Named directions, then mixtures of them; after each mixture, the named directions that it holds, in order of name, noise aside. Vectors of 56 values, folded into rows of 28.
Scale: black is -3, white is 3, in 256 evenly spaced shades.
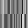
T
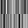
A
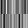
A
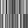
A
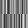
A, T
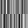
A, T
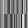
T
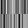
A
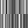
A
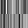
A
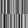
A, T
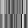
A, T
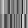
T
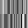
T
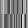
T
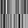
A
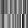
T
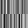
A, T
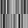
A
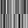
A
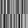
A, T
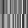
T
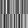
A, T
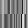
T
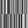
A, T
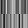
A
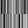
A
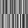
A, T
